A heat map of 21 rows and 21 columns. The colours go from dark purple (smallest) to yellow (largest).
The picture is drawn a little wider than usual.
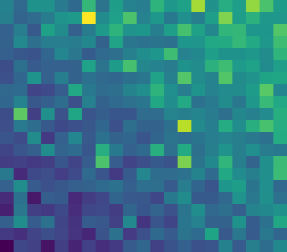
Ninth with the highest average: top right. Mirror symmetry: none. Average level on the scale: 40%. Ninth with the lowest average: bottom left. Grain: fine. Slope: up to the top right.
